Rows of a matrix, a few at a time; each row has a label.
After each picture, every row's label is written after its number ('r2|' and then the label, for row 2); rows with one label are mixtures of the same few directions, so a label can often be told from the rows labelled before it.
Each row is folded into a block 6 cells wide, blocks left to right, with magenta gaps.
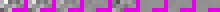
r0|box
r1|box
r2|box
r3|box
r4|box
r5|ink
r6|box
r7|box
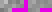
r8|box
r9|box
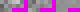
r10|ink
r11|box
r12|ink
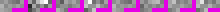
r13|ink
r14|ink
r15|box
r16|box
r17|ink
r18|ink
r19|box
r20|box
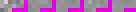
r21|box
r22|ink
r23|ink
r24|box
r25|ink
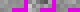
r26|box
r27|ink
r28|ink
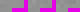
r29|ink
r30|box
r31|ink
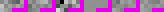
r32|ink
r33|ink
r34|box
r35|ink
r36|box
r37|ink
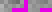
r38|ink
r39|ink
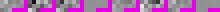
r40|box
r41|box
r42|box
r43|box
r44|ink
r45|ink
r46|box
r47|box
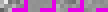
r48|box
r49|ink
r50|ink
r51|box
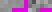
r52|box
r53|box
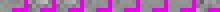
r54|ink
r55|ink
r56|ink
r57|box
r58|box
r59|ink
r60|ink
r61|box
